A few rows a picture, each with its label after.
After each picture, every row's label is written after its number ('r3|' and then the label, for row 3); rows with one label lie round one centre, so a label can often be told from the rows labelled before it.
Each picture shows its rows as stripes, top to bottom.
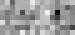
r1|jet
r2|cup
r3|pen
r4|pen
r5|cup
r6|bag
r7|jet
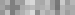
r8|jet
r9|jet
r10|jet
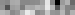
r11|pen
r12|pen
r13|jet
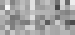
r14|jet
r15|jet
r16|cup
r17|jet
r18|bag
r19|jet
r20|cup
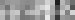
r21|pen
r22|pen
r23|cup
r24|pen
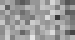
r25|bag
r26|cup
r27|bag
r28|pen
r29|cup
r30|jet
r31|bag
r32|jet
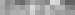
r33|bag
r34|cup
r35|cup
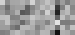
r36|cup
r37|pen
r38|pen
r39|jet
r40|bag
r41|jet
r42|pen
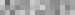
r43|cup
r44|cup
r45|jet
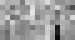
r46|cup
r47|bag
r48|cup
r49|jet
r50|cup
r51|pen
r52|pen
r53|pen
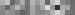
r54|bag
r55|pen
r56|bag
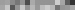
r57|bag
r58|jet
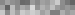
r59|bag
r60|cup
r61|cup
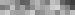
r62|bag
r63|bag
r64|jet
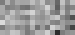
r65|jet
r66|pen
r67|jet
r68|bag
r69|cup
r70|bag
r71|pen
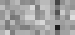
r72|pen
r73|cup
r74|jet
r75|jet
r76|cup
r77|pen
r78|jet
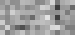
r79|jet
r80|pen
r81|cup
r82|pen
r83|cup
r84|bag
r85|cup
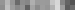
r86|bag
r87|bag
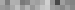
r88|pen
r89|cup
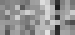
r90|pen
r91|pen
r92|jet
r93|pen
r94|bag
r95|pen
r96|pen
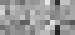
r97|pen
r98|cup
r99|cup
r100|cup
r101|bag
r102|pen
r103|pen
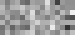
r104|pen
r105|cup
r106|jet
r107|bag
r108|cup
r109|bag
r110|jet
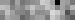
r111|pen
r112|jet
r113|bag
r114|bag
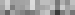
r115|jet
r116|jet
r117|pen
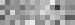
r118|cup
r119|pen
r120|cup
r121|bag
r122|jet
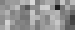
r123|jet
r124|pen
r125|bag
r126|bag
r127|bag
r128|bag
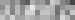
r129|bag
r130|jet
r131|jet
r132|cup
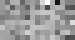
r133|pen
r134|bag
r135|cup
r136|bag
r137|jet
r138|cup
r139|jet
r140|bag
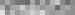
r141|bag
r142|cup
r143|cup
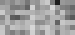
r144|pen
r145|bag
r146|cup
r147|bag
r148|jet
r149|cup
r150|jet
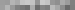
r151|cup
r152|bag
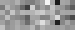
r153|pen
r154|bag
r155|cup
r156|bag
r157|pen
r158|cup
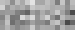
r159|jet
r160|cup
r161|bag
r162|jet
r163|bag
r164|jet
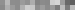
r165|bag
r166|jet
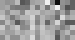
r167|pen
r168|bag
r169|cup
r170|jet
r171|bag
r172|cup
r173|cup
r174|jet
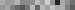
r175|pen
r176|bag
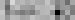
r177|cup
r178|cup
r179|pen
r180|cup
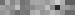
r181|bag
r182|pen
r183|bag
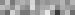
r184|jet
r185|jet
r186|pen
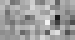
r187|jet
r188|cup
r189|cup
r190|pen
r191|pen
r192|jet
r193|bag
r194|cup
